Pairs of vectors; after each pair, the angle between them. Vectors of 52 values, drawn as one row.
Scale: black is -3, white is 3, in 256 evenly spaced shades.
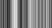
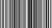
partly opposed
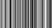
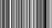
nearly opposite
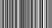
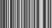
partly opposed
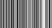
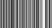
nearly parallel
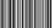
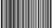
partly aligned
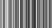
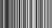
nearly opposite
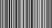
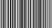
nearly opposite
